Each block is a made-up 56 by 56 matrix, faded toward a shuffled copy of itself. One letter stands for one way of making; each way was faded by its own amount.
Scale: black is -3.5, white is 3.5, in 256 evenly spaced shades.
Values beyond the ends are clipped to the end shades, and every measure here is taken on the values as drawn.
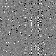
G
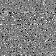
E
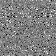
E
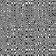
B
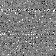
E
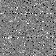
E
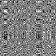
B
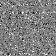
E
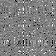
G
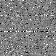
E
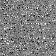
E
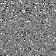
E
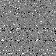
E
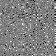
G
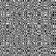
B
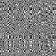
B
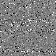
E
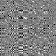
B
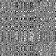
B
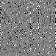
G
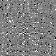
G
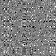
G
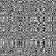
B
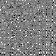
G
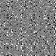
G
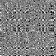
B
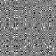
B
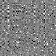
G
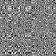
B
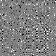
G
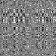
B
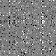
G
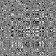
B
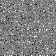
E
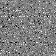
E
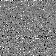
E
